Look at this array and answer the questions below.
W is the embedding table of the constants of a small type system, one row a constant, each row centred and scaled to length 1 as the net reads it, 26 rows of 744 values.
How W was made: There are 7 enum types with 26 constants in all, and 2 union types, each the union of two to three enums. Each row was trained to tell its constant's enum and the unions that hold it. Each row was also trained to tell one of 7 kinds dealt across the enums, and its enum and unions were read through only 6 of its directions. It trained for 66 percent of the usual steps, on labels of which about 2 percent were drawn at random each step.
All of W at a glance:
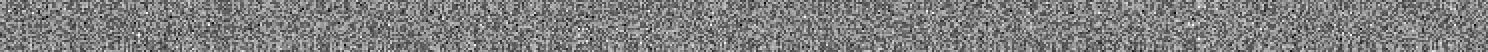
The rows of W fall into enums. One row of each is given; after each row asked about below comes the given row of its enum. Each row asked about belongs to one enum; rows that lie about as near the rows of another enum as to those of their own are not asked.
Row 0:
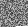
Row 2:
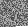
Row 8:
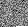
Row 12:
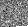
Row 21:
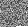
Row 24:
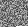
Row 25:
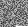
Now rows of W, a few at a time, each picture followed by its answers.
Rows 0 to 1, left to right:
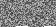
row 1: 8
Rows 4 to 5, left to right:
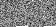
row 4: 12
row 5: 0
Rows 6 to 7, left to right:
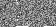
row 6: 0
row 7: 24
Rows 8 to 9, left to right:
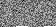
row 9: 2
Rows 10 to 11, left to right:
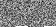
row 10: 24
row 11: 21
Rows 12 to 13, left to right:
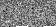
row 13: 12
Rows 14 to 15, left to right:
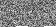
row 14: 24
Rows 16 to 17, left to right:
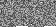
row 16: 8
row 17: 21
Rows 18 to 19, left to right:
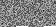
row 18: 12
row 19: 0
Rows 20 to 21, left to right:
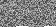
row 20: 8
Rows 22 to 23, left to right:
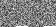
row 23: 24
